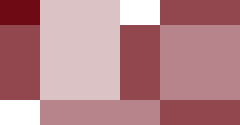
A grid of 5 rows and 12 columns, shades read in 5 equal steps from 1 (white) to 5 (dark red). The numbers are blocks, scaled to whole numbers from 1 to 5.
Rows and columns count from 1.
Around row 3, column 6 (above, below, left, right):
2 2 2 4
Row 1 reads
5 5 2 2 2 2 1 1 4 4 4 4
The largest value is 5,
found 2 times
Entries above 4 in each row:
2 0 0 0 0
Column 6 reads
2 2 2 2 3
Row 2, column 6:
2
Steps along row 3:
same down same same same up same down same same same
